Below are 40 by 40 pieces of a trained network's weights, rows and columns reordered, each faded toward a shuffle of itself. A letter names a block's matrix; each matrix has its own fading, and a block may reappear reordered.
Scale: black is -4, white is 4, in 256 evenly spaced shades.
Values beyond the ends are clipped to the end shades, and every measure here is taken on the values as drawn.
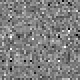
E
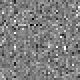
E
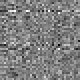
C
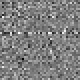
C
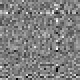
C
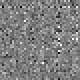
E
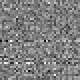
C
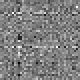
C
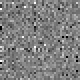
E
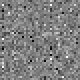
E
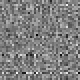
C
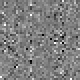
E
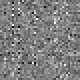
E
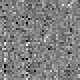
E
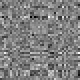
C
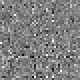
E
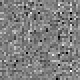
E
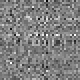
C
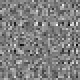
C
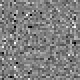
E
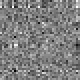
C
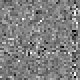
E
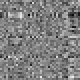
C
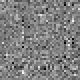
E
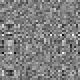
C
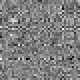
C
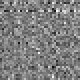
C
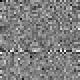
C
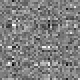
C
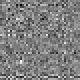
C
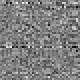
C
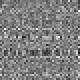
C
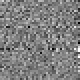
C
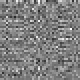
C
